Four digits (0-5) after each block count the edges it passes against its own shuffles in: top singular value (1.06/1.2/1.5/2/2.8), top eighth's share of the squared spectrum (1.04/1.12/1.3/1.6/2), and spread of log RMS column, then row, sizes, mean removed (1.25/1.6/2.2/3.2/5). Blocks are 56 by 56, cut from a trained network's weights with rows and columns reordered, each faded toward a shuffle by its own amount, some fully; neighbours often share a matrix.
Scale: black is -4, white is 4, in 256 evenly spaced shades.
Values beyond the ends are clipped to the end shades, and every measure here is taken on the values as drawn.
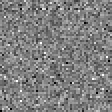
2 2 0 0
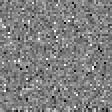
2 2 1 0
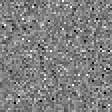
2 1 0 0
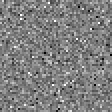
1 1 0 0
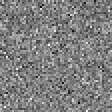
0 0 0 0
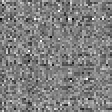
3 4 1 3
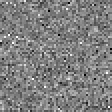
0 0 0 0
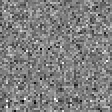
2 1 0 1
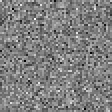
0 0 0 0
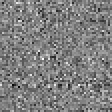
2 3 1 2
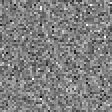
0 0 0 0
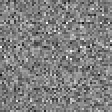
2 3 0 2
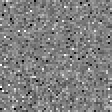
1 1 0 0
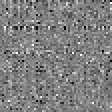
4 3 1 2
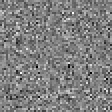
3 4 2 2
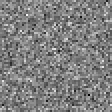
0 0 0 0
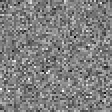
2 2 1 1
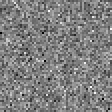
0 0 0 0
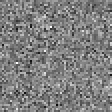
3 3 2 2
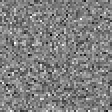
3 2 0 1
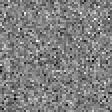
2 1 0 0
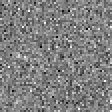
0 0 0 0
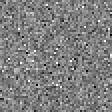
1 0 0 0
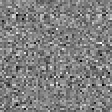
4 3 1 2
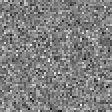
1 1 0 0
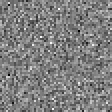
2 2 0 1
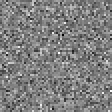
2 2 1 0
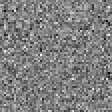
3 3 2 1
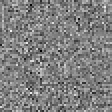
3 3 2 2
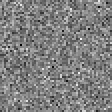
1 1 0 0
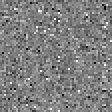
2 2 1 0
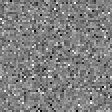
2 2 0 0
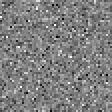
1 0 0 0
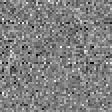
3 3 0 2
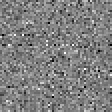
3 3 1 2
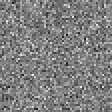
3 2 0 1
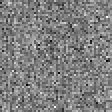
1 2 0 1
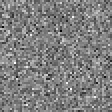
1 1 0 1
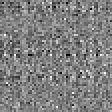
3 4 0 2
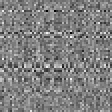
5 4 1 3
